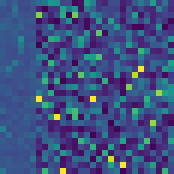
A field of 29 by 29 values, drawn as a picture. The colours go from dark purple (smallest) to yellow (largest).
Grain: fine. Seam: vertical, 20% of the way across, the left part calmer. Histogram: skewed, a long tail of high values. Stripes: none.
